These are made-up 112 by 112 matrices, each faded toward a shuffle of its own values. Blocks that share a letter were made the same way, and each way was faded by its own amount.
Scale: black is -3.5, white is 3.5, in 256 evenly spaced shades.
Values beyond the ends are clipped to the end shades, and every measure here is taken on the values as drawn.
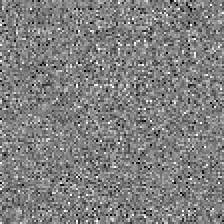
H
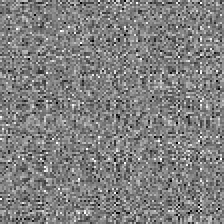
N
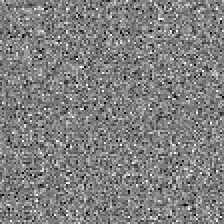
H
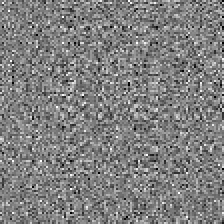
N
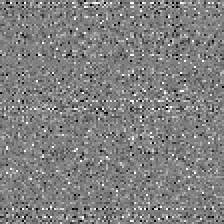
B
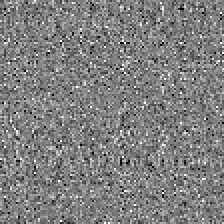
H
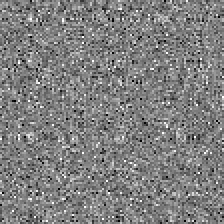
H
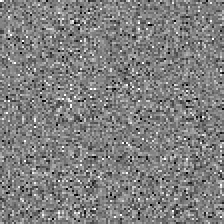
H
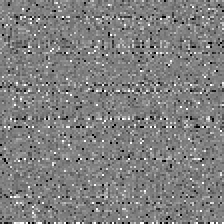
B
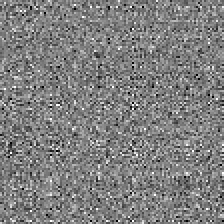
N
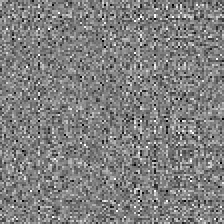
N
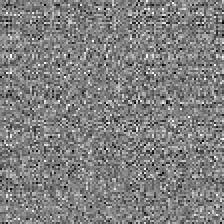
N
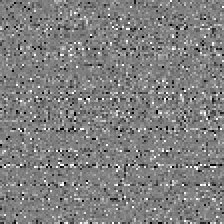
B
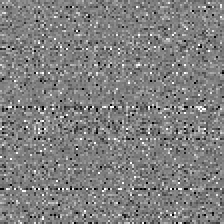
B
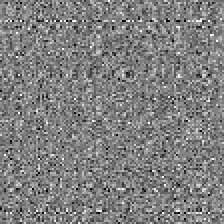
N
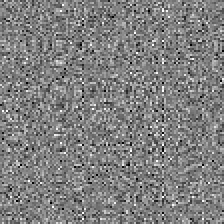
N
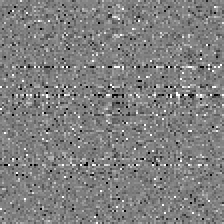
B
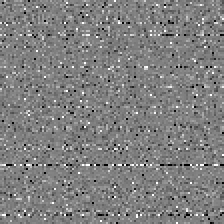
B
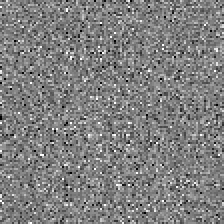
H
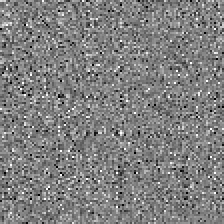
H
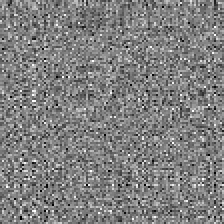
N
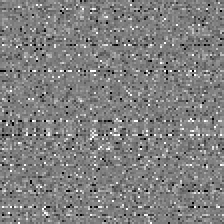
B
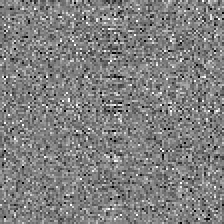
H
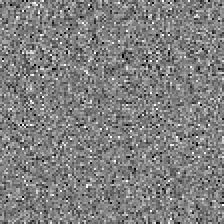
H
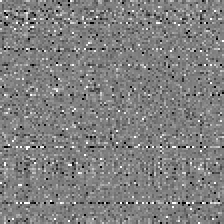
B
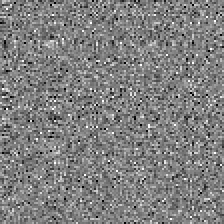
H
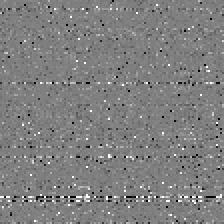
B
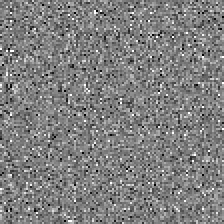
H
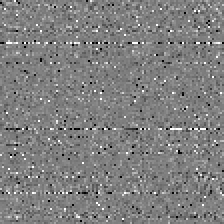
B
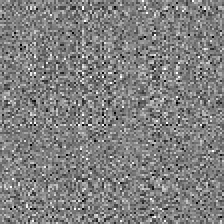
N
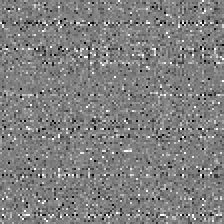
B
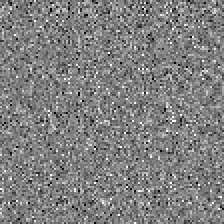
H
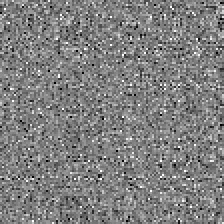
H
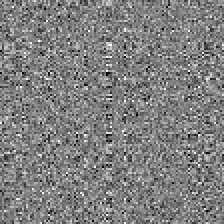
N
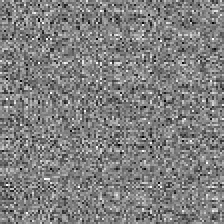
N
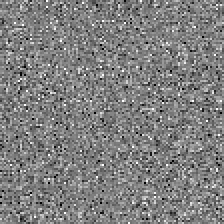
H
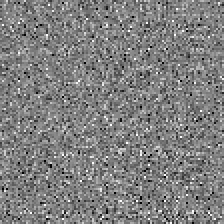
H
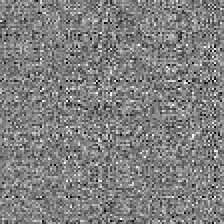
N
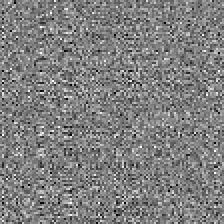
N
